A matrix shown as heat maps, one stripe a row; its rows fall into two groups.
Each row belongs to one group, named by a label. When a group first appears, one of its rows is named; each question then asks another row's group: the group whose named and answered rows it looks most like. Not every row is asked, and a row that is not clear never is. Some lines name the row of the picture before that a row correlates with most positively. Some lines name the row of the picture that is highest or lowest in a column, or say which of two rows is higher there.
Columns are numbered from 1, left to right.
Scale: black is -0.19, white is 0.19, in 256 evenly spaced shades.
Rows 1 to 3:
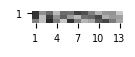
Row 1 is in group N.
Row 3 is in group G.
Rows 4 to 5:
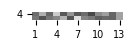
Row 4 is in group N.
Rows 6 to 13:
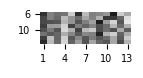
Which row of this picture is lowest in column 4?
6
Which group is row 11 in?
N
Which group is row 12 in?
N
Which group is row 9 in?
N
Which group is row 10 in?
G
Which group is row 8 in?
N
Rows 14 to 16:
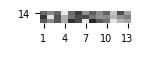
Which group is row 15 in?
N
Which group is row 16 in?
N
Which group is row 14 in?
N
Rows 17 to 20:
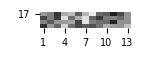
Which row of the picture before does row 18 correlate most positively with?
16
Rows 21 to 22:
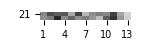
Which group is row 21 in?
G
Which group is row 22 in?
G
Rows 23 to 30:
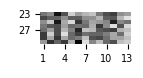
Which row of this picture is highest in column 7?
30
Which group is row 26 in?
N
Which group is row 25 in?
G
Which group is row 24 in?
G
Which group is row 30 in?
G
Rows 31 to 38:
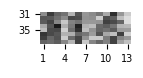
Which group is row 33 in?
G
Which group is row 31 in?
G
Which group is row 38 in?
G
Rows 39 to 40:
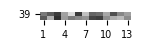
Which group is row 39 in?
G
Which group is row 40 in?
N
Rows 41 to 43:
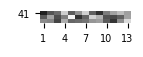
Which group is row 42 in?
G
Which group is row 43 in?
G
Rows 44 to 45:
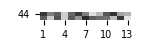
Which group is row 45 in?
N
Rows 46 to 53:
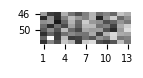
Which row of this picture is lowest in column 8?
52
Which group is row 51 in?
N
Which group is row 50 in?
G
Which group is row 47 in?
N
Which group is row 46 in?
G
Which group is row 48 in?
G
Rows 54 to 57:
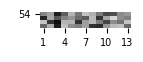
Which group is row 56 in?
G
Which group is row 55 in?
N
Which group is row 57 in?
N
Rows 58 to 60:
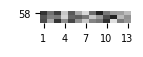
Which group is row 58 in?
N
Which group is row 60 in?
N
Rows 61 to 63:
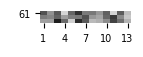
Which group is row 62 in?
G
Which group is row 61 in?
N
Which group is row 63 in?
G
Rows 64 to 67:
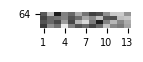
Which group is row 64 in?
N
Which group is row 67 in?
N
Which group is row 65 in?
G
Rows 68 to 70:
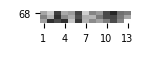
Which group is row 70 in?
G
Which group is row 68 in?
G
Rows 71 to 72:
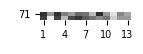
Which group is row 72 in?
N
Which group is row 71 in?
N
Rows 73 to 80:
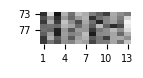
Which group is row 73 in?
N
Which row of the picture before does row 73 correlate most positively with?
72
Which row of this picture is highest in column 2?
73
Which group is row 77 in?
N
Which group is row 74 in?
N
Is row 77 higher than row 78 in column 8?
Yes
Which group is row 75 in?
N
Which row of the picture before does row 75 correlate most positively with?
71
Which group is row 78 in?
N
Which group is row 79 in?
N
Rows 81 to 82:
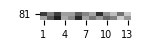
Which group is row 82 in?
G
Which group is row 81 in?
N
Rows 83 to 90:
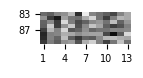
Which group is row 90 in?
G
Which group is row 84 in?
G
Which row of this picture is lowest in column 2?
84
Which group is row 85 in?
N
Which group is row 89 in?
N
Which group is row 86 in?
G
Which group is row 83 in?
G
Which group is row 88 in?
G
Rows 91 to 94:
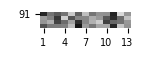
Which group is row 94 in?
G
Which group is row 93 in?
G
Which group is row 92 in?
G
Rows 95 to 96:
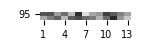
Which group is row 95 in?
G
